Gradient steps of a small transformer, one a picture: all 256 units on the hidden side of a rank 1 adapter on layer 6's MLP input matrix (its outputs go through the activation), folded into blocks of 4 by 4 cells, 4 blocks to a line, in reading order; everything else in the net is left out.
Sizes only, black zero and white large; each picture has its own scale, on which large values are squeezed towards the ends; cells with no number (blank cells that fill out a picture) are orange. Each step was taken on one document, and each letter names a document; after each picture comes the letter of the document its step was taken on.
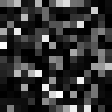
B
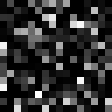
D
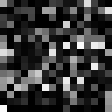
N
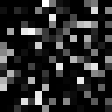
D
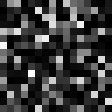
B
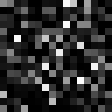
N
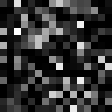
B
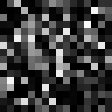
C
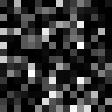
B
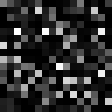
B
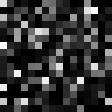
D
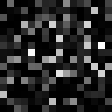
C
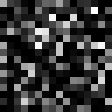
D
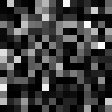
C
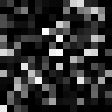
N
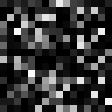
B
